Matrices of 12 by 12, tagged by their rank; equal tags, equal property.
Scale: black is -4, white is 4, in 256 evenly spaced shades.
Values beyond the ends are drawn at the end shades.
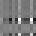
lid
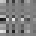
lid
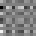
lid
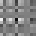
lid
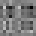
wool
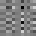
lid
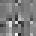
wool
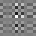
lid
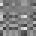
wool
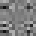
wool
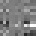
wool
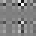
lid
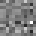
wool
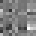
wool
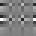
lid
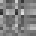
wool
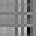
lid
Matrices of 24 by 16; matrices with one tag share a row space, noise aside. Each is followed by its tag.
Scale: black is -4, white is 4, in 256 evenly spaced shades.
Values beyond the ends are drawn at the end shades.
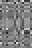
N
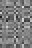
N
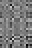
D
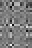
D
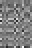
N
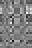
D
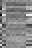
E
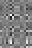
D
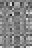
D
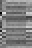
E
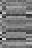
E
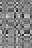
N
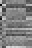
E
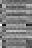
E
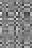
N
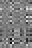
D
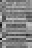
E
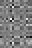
D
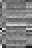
E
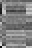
E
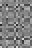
N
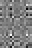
D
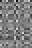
N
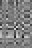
N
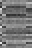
E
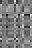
N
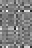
N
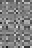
N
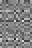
N
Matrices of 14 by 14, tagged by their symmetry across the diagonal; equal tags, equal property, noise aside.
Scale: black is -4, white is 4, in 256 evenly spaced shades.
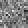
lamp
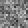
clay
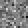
lamp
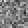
lamp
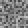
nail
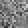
clay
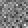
nail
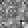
nail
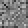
nail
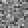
lamp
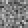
clay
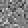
clay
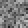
nail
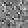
clay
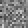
lamp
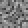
nail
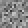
nail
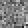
clay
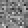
lamp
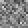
lamp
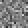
clay
